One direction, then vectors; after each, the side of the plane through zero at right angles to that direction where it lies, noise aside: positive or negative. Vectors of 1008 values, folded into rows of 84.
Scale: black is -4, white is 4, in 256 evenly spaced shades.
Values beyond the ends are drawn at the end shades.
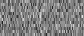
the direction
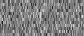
positive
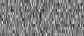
negative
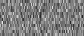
negative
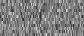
negative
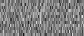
positive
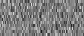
negative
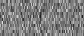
negative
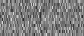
negative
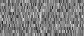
positive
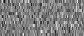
positive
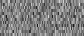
negative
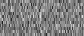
positive
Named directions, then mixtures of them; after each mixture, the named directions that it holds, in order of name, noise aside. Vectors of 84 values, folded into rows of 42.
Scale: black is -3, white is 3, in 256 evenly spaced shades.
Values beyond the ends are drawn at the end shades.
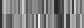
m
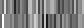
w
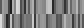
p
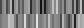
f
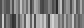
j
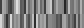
f, p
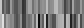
m, w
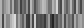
j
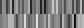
f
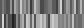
j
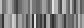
j, p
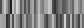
m, p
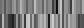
f, j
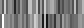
w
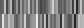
f, w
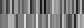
f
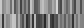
j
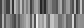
f, j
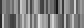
j, m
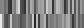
m, p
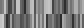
p, w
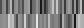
f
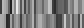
m, p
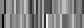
p, w
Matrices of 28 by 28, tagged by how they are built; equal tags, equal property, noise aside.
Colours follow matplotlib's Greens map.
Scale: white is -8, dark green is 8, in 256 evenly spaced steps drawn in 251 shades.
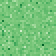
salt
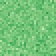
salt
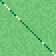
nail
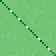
nail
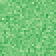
salt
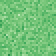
salt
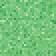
salt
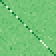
nail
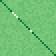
nail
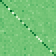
nail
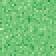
salt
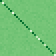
nail
